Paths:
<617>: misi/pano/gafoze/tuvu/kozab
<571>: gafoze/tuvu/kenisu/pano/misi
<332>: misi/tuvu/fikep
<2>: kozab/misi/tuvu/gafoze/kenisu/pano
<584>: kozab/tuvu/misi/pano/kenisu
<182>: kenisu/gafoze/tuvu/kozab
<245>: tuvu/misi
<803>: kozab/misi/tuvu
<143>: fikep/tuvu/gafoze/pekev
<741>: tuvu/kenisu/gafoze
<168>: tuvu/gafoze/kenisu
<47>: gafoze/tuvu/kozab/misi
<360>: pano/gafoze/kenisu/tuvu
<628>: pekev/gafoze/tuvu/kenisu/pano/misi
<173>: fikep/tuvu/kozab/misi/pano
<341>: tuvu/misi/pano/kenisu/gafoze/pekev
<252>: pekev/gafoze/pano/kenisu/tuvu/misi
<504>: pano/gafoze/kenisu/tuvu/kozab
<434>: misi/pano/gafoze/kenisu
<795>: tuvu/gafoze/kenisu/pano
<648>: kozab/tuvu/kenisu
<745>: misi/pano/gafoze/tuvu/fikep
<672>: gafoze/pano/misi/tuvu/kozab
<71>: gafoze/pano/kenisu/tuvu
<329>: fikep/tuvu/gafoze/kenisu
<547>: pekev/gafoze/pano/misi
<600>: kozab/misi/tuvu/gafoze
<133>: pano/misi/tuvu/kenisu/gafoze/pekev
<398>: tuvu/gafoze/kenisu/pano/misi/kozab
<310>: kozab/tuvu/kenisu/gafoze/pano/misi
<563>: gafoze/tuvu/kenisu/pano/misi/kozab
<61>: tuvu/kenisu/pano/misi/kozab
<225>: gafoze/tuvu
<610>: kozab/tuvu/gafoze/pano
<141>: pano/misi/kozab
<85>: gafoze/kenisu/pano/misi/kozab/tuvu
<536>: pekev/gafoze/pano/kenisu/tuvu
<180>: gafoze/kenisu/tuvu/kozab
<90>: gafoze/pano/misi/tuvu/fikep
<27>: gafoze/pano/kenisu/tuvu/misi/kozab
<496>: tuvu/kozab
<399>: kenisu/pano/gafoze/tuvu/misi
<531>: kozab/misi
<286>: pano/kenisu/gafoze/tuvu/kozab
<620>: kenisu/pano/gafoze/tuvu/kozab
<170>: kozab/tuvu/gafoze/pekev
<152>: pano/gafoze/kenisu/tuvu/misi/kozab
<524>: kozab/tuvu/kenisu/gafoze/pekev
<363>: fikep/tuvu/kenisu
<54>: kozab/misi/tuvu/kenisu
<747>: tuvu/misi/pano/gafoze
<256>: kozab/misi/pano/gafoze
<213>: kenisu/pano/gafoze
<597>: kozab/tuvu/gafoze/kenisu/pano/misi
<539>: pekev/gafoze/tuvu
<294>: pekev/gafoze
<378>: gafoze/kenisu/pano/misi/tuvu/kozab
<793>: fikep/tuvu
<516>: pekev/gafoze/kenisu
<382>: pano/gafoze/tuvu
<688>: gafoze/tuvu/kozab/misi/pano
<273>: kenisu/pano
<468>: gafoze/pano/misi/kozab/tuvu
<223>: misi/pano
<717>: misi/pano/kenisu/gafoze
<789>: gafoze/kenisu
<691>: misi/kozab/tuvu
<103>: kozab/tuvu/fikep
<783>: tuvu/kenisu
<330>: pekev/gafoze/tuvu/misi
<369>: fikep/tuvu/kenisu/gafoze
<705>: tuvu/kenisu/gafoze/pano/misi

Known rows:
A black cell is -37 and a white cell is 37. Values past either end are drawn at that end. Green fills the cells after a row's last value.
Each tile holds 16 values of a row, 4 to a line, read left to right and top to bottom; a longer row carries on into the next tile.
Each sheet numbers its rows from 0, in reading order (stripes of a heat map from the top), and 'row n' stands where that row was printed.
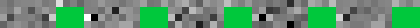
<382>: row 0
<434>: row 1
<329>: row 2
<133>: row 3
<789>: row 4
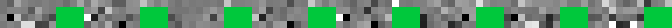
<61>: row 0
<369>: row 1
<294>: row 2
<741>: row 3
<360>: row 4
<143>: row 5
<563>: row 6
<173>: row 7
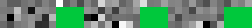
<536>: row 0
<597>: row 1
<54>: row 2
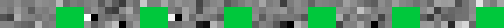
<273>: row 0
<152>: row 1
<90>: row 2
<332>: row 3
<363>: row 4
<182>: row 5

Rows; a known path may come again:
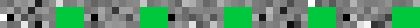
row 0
<310>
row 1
<547>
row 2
<47>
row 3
<71>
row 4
<61>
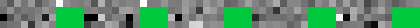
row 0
<170>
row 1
<628>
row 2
<256>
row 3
<600>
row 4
<90>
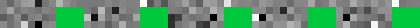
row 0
<648>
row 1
<213>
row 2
<143>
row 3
<434>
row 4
<795>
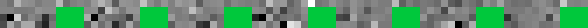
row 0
<571>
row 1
<329>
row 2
<793>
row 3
<286>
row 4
<273>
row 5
<54>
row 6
<294>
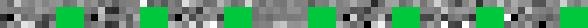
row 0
<563>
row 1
<399>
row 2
<85>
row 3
<531>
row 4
<378>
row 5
<173>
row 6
<369>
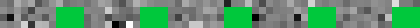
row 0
<617>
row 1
<103>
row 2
<141>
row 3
<539>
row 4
<382>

